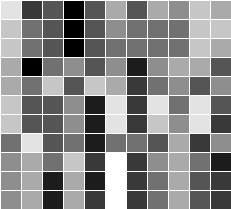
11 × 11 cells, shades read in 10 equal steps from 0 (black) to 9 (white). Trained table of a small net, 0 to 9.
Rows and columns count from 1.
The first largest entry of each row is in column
1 1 1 1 3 6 6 2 6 6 6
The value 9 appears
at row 9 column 6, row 10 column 6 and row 11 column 6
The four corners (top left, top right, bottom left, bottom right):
8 6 5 2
